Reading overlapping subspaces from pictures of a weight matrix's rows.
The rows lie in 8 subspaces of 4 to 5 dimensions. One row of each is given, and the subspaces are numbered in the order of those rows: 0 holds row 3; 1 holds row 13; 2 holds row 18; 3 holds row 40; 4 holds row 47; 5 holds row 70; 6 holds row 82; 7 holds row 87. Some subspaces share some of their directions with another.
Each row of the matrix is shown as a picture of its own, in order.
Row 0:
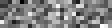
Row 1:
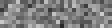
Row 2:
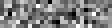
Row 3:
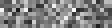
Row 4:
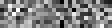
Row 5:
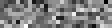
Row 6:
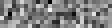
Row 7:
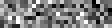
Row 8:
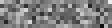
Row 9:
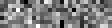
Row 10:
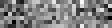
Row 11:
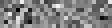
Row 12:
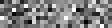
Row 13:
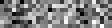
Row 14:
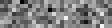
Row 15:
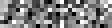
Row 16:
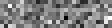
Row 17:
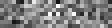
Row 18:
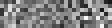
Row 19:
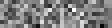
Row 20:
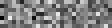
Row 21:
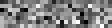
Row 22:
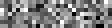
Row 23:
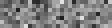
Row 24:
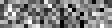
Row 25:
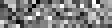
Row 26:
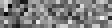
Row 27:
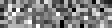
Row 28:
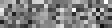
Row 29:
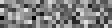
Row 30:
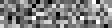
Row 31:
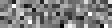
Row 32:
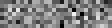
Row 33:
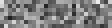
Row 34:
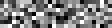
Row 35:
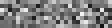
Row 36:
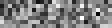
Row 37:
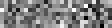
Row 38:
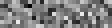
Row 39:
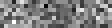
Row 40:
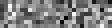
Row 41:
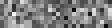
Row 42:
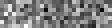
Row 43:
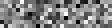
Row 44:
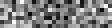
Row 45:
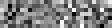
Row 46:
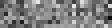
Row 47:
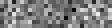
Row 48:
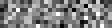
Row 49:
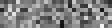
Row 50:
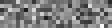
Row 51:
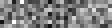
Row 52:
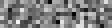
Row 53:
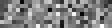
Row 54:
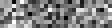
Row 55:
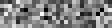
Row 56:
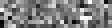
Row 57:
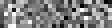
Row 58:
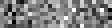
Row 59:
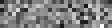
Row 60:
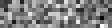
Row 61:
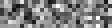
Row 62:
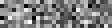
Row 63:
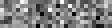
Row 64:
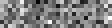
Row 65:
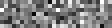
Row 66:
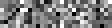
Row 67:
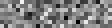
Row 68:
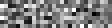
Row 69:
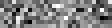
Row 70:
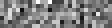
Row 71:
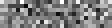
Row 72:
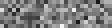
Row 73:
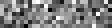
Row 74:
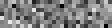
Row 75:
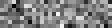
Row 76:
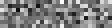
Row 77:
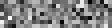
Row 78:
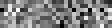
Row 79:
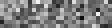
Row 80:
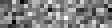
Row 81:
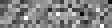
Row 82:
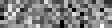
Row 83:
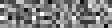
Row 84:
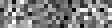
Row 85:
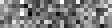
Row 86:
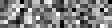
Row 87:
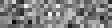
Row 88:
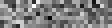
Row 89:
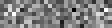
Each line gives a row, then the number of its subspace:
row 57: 2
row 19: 6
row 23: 5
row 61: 0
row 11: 0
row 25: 1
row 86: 0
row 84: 4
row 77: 2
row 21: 2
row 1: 7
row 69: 0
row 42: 4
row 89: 6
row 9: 7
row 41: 7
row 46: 3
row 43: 3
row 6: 5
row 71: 6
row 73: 5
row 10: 3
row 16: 3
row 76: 6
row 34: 6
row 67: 3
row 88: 1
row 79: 5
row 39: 3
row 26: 0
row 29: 2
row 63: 0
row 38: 7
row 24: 6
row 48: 4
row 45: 3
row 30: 1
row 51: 4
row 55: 4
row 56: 2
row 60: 0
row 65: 6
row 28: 5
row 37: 4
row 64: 3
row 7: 1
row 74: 7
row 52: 5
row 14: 7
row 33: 3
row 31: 7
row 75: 7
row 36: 5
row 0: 5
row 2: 5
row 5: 5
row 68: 1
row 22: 0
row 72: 3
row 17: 7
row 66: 0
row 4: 6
